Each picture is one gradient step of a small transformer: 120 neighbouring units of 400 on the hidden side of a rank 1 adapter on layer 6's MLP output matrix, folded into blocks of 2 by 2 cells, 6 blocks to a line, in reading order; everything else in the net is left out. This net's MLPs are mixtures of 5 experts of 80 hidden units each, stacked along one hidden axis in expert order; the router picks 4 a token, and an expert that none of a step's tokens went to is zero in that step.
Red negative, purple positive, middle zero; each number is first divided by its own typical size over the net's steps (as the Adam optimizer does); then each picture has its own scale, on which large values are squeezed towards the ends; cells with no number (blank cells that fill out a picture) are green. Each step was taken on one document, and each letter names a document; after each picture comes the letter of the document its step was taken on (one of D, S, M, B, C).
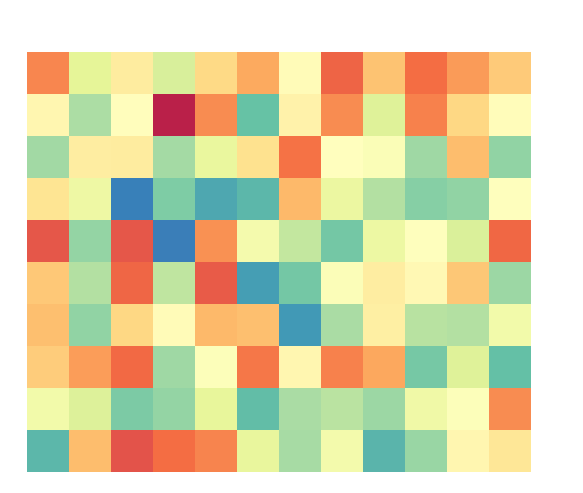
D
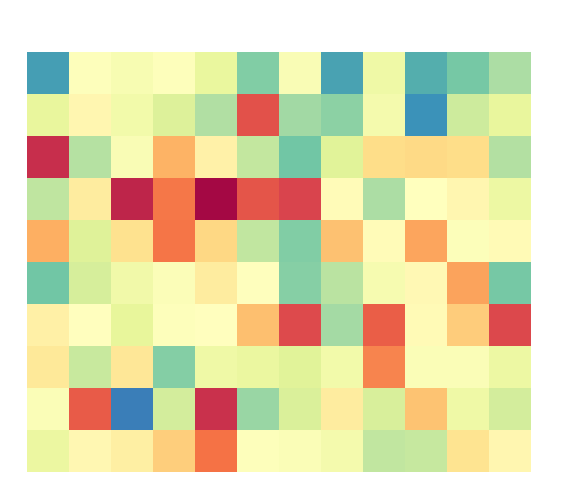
D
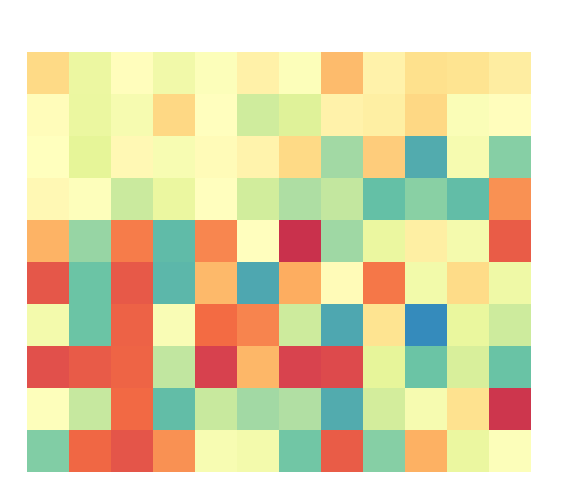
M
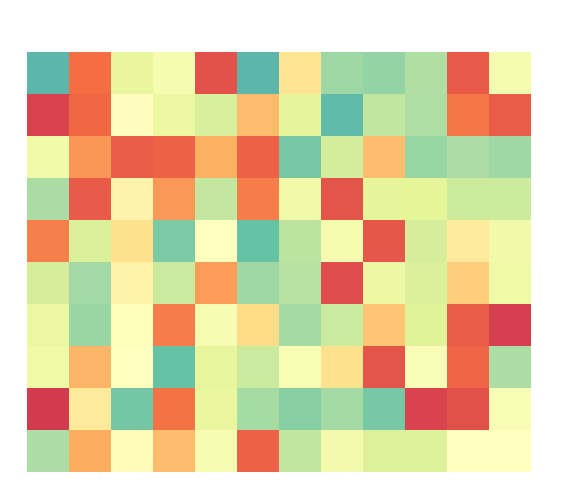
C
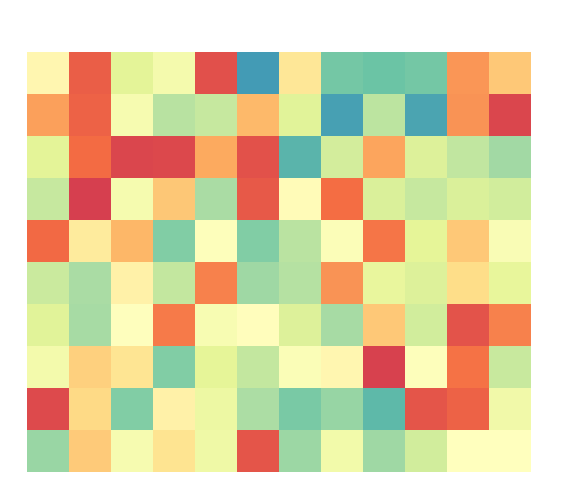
C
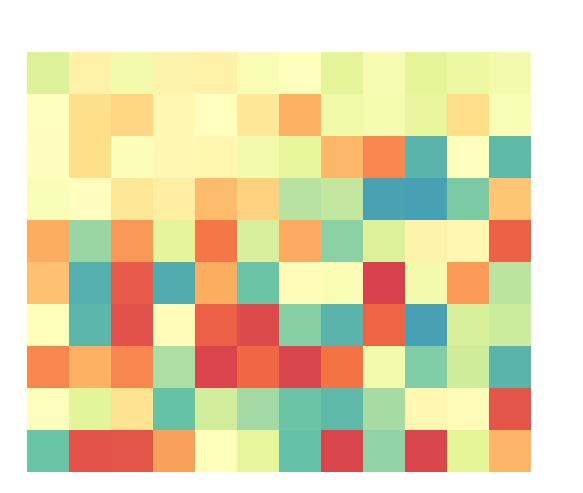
M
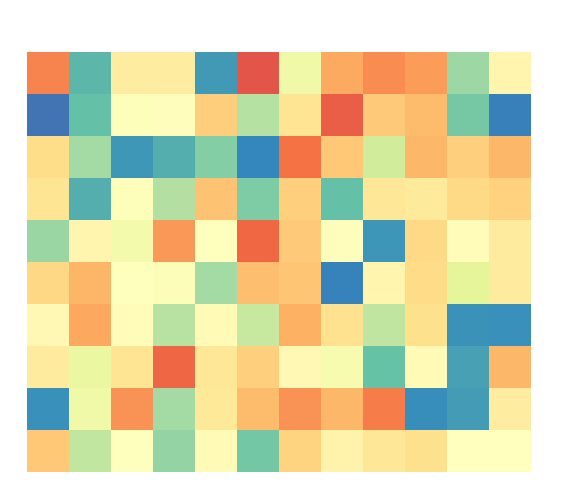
C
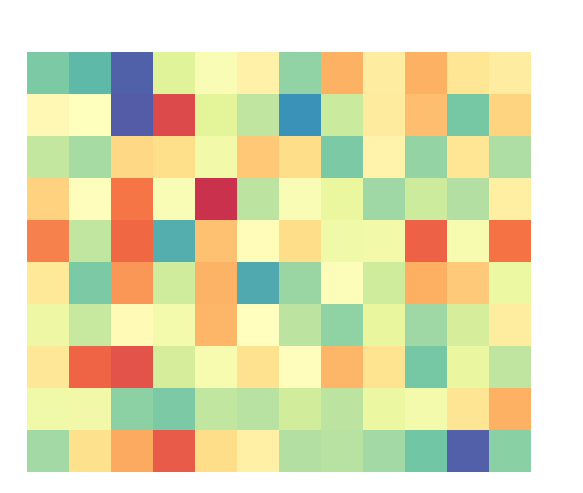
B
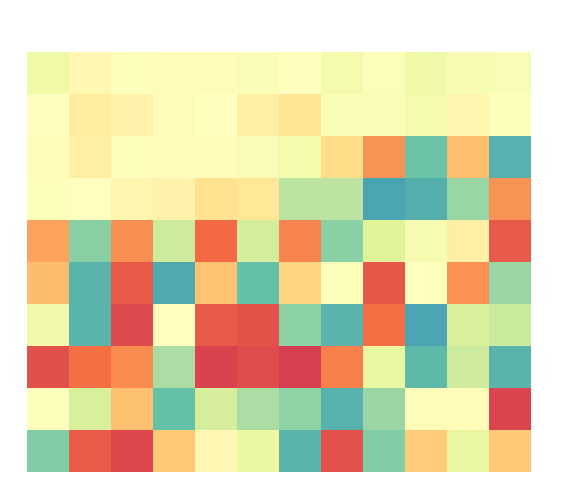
M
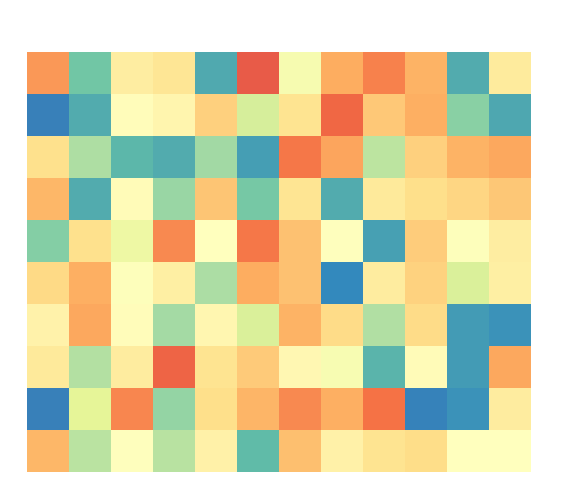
C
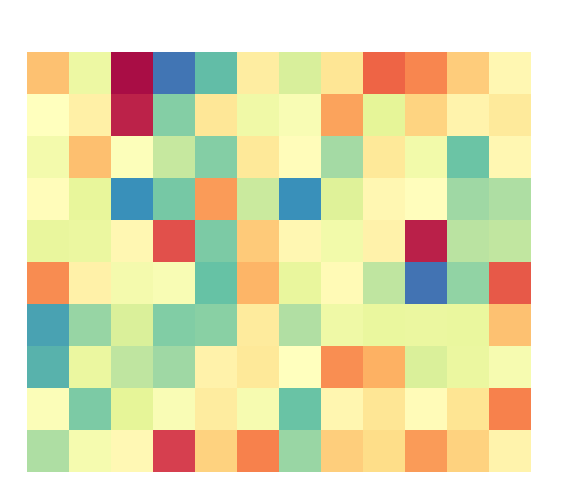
B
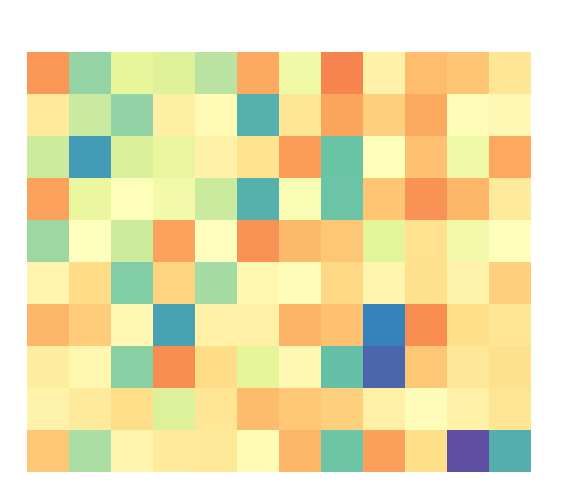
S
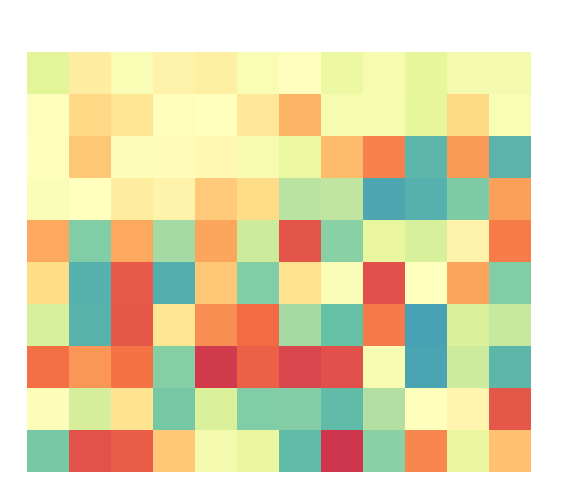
M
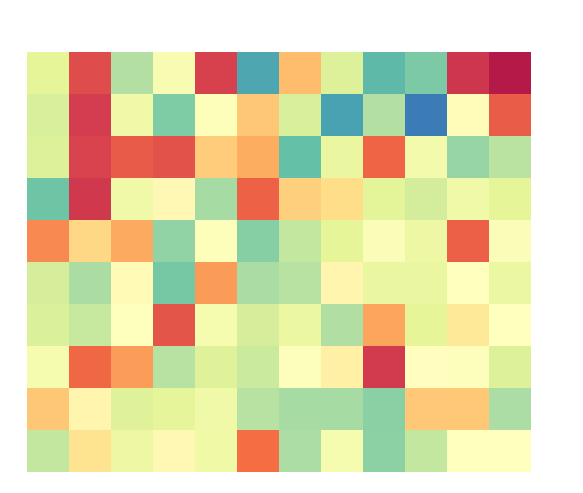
C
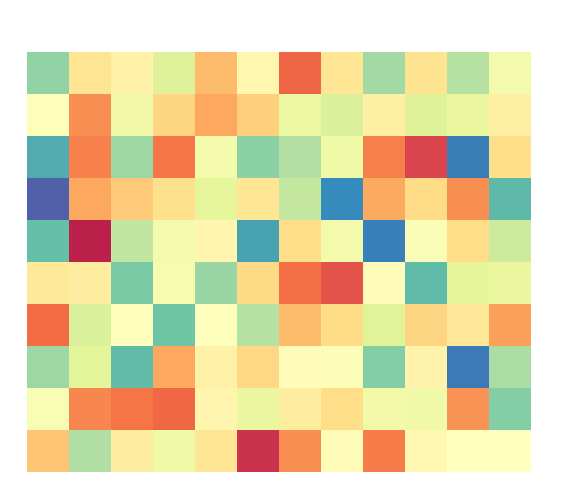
C
